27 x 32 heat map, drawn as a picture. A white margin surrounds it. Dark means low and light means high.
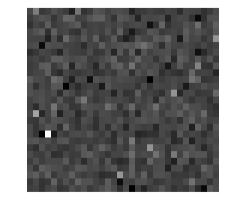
Seam: none. Histogram: skewed, a long tail of high values. Grain: fine. Slope: none. Average level on the scale: 30%.
